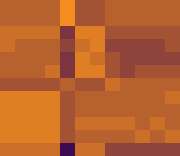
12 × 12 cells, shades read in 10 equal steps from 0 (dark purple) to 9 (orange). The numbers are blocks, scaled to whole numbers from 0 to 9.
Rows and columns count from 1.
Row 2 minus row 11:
-2 -2 -2 -2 4 -1 -1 0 0 -1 0 -1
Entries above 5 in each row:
10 10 6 6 6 6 6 11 11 11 11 6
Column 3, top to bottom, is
6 6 7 6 6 6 5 8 8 8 8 7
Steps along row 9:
same same same down up same same same same same same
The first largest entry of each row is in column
5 5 6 7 6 6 8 1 1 1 1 1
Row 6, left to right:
6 6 6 7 3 8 8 5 4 5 5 5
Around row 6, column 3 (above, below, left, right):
6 5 6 7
